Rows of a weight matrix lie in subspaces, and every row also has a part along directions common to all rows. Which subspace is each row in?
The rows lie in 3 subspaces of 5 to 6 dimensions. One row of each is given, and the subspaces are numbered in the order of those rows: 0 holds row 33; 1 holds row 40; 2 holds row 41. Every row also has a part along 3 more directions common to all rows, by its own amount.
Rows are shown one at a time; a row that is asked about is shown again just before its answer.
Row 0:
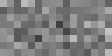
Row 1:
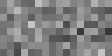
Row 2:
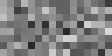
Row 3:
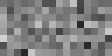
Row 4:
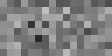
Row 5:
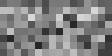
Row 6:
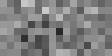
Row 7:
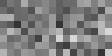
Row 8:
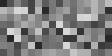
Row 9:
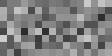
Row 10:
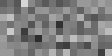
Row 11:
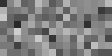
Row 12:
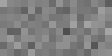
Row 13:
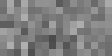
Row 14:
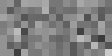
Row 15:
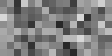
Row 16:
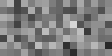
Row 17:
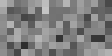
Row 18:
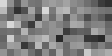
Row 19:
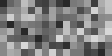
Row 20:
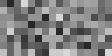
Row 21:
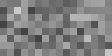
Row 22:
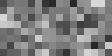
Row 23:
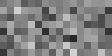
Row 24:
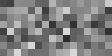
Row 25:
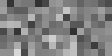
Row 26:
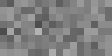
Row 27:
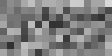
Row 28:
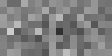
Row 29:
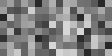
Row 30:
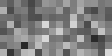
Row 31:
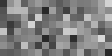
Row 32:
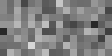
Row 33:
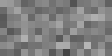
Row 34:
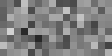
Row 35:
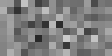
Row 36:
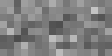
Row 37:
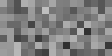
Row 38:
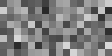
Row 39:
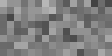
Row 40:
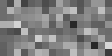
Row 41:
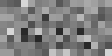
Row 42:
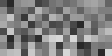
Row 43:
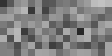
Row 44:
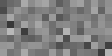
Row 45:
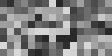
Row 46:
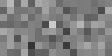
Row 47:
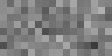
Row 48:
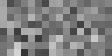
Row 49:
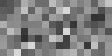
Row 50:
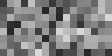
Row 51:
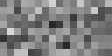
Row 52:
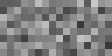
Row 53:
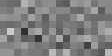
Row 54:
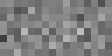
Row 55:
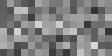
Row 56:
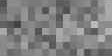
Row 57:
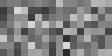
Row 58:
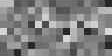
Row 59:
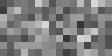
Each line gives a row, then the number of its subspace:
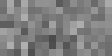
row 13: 2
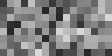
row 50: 2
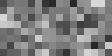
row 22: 1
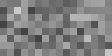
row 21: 0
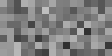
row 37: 1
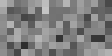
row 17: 2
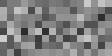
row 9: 1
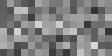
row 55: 0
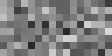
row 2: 0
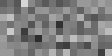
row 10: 1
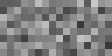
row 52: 1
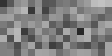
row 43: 1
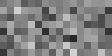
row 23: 1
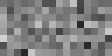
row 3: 0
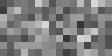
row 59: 1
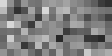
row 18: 2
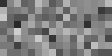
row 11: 0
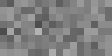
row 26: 0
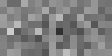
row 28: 2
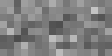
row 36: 0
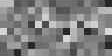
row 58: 0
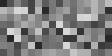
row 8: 0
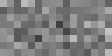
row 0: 0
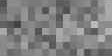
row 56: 2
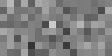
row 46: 2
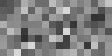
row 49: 0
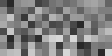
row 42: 2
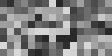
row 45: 0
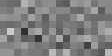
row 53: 1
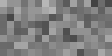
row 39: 1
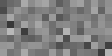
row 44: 1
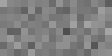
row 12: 0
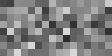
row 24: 0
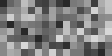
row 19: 2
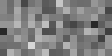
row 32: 2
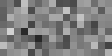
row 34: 0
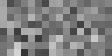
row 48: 1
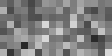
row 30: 2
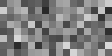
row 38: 1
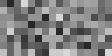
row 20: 2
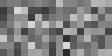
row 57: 0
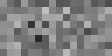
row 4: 0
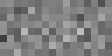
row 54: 1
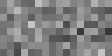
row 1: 2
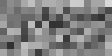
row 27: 0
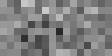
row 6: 2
